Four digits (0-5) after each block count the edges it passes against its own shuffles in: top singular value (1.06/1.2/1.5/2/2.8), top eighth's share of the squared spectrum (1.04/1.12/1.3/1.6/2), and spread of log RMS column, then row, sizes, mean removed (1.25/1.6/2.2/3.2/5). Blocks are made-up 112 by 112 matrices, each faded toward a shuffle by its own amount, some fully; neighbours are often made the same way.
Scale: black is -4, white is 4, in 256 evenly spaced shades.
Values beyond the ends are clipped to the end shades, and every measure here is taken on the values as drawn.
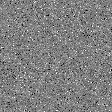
0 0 0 1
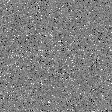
1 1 0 1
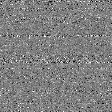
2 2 0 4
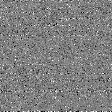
2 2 0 3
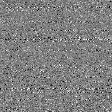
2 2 0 3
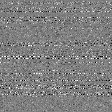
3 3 0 4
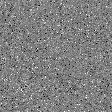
0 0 0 0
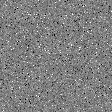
0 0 0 0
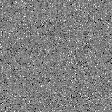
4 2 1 1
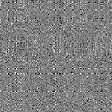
5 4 3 3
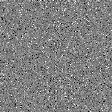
3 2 1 0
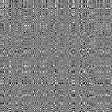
5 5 4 4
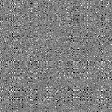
5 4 3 3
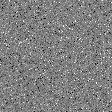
0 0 0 0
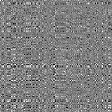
5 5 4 4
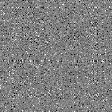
4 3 2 2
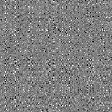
5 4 3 2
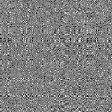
5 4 3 3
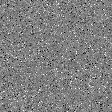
2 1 0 0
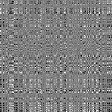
5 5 4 4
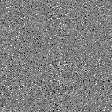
4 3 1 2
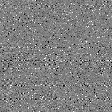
4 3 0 2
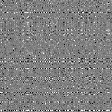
5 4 2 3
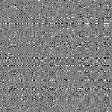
5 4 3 3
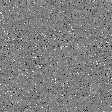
2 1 0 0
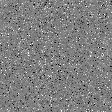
2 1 0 0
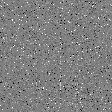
2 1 0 0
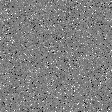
1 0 0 0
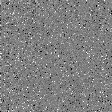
3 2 1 0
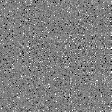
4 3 2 1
